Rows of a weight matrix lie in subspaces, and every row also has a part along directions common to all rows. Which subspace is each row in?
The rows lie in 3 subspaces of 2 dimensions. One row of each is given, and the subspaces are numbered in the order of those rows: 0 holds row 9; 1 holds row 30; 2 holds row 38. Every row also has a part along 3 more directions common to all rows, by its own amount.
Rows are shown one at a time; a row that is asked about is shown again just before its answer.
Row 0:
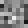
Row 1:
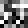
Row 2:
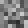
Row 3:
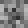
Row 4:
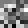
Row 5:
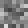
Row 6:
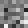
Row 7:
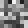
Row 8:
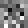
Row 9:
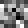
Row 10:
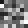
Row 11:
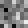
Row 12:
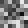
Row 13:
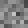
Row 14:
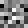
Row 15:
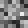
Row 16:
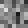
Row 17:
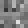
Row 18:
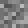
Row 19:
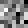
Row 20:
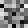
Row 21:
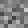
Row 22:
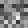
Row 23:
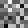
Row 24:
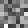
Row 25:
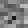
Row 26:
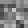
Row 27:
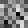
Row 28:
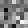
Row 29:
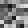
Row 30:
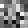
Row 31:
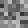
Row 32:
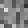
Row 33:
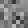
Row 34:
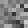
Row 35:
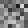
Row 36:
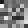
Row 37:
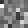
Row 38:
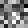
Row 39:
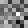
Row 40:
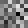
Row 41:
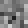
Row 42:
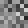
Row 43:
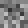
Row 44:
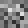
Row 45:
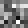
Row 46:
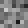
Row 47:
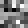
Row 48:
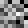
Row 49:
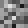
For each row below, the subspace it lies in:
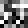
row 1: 2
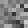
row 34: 1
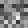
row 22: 2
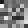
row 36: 0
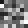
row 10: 0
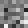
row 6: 2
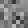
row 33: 2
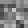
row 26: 0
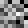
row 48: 1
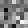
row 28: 2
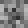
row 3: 0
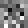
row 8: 1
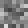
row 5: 1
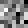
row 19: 2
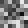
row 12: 1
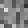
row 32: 2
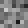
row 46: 2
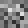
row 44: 1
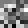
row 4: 0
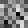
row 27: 1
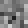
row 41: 0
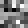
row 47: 2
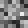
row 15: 1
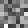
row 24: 1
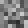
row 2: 1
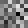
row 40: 1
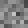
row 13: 2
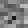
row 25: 0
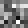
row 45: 2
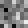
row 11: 2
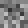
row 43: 1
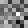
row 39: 1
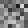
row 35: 1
